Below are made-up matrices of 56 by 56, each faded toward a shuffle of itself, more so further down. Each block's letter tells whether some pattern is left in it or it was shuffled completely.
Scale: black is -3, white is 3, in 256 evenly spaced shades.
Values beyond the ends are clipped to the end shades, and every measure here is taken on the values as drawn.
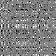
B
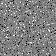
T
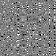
B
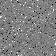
T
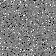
T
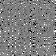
B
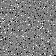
T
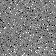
T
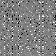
B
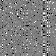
B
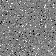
T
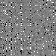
B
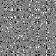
B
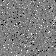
T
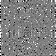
B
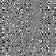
B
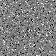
T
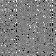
B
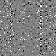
B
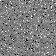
T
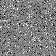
T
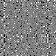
B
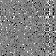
B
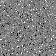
T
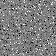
T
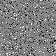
T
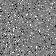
T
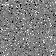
T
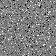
T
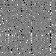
B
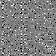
B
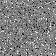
T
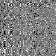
B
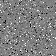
T
